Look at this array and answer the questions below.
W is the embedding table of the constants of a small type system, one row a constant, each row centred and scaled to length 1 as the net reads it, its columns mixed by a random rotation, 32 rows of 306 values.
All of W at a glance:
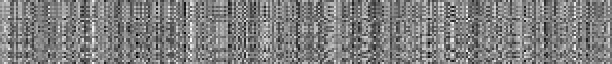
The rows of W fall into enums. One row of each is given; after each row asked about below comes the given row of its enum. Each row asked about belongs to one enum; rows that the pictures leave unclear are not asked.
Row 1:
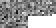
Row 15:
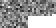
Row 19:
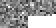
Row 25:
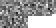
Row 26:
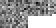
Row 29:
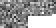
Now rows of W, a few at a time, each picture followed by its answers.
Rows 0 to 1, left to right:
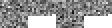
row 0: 15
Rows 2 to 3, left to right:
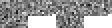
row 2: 1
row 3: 25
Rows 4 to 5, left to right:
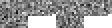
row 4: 1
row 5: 25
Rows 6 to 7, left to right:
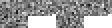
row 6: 1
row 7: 25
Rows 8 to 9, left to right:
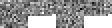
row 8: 29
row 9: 26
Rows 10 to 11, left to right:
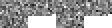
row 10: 25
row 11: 19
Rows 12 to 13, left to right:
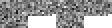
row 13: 15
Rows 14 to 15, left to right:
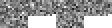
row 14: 19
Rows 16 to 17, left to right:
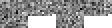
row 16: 1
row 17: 26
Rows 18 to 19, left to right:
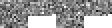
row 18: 29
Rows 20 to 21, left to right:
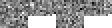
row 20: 19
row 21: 26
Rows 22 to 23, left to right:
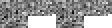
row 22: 1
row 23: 1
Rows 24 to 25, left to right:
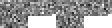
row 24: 29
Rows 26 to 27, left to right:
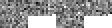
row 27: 19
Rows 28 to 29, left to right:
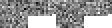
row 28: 26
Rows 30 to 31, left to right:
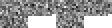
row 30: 25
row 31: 15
